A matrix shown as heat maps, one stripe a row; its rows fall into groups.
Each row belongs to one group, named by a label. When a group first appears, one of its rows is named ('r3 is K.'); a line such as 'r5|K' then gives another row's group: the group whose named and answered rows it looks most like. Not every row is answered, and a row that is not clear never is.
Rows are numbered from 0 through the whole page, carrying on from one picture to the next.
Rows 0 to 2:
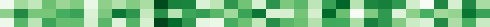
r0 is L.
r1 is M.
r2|L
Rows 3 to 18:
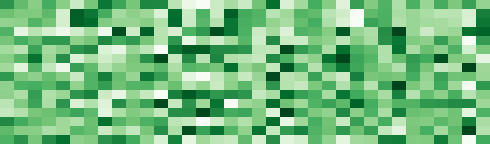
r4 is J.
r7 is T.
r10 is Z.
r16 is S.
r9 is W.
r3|S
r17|Z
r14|W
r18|T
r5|J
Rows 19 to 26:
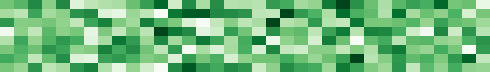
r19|W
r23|M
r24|T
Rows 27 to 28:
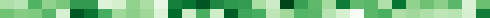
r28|J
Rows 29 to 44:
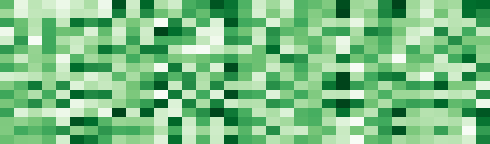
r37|L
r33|L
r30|L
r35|Z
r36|J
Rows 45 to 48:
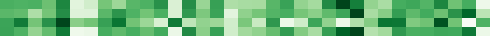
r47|T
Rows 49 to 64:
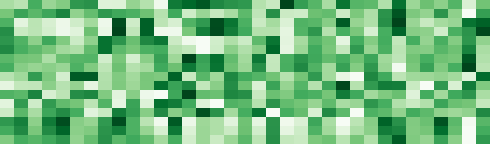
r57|J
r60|L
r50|T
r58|L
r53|S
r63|T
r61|M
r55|Z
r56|Z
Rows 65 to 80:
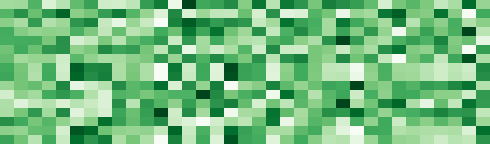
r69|W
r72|J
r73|J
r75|M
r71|Z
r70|T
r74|W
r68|Z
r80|J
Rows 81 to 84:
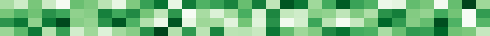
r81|Z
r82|T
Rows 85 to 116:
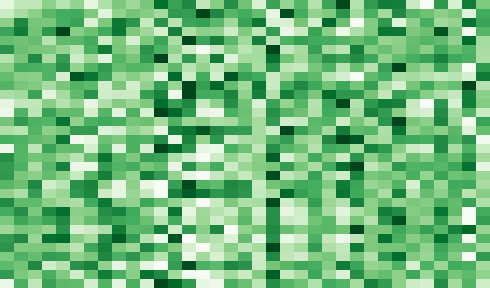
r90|S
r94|Z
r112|S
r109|T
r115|S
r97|L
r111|T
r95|Z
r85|L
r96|L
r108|T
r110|W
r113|T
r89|Z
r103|W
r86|M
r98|T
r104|S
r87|M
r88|T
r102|S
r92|T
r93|J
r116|L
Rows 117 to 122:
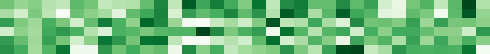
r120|M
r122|W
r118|Z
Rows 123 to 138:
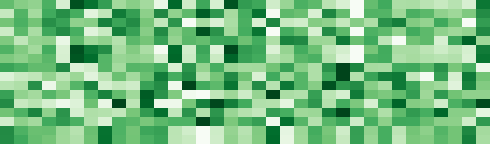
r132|Z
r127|Z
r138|S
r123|J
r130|W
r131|L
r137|S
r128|J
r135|W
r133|S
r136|M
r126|M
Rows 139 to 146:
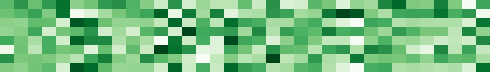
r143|J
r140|W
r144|L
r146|J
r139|T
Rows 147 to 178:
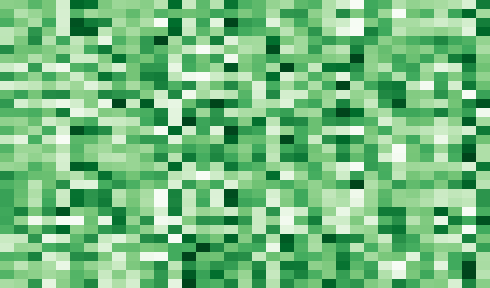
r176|Z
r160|Z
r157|T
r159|W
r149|J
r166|S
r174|M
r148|Z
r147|J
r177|Z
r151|W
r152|S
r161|J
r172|T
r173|Z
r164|Z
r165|J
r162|Z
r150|J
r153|W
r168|J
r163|Z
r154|Z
